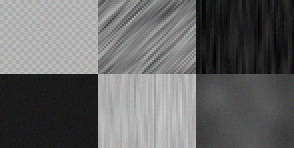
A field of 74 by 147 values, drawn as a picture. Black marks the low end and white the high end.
The table splits into 2 rows of 3 panels. Panel 1,1: high, checkered, faint in contrast. Panel 1,2: middling, slanting up to the right. Panel 1,3: very low, streaked downward, faint in contrast. Panel 2,1: very low, flat. Panel 2,2: high, streaked downward, faint in contrast. Panel 2,3: low, smooth, faint in contrast.
